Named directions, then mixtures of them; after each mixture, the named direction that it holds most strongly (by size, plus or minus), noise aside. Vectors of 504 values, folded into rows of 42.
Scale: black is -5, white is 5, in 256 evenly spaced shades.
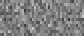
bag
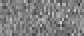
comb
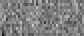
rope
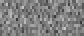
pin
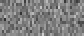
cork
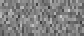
pin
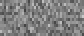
bag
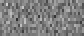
pin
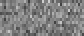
comb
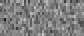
cork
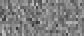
rope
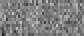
rope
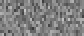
bag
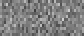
comb
